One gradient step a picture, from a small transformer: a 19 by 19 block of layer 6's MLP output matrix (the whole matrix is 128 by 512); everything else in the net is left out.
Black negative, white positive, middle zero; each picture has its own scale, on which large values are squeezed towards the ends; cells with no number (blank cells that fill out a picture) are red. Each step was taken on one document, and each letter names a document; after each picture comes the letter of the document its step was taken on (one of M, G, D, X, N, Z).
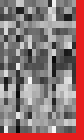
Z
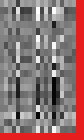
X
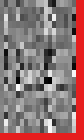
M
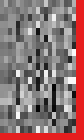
X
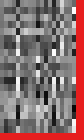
X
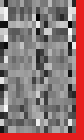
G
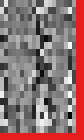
G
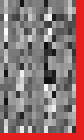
Z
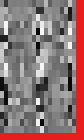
G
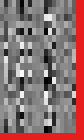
Z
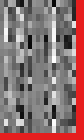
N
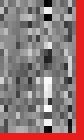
G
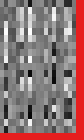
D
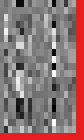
N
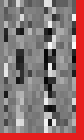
M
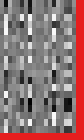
D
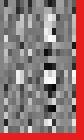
M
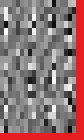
Z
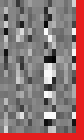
M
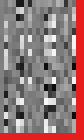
M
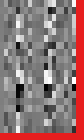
M
